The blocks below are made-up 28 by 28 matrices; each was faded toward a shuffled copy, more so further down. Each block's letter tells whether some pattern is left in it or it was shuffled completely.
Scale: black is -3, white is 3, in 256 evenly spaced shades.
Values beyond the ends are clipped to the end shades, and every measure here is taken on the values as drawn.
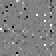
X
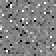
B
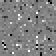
X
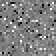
B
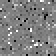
B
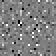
X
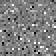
B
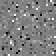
B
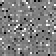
X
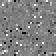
B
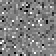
B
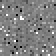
B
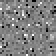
X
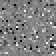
B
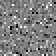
B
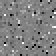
B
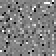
X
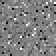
B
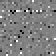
X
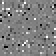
X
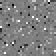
B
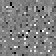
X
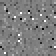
B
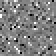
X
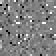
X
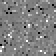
B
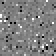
X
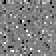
X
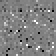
X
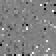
X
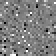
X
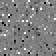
B
